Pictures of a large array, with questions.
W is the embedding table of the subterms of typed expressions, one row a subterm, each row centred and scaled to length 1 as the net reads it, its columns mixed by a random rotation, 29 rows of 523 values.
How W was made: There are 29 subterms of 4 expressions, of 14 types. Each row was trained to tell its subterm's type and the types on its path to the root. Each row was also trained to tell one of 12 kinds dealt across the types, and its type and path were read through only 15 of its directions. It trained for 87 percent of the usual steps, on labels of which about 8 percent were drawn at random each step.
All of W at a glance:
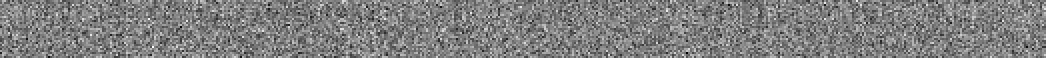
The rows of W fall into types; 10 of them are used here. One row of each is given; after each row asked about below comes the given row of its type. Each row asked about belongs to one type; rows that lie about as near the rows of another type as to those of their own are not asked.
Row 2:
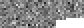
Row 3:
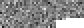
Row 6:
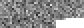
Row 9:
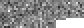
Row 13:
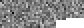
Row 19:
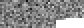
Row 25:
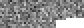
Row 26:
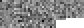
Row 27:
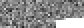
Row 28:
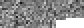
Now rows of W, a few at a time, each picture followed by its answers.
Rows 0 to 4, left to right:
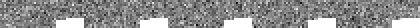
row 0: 26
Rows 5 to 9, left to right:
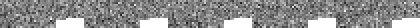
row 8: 27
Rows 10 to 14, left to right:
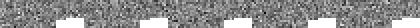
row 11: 27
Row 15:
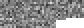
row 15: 25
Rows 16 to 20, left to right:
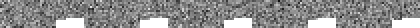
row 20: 13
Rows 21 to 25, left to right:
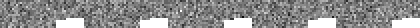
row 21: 13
